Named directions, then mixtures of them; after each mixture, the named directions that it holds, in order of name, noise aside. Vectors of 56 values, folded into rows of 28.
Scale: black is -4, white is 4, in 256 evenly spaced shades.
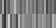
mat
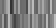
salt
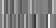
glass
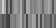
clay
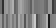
glass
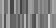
glass, salt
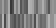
glass, salt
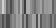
clay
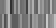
salt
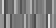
glass, mat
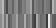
glass, salt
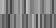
clay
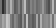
clay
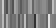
glass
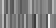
glass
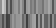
clay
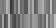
salt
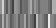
glass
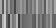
mat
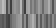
clay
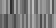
clay, salt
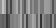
clay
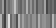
mat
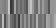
glass, salt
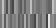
glass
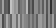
mat, salt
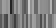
clay, salt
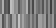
mat, salt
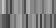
clay
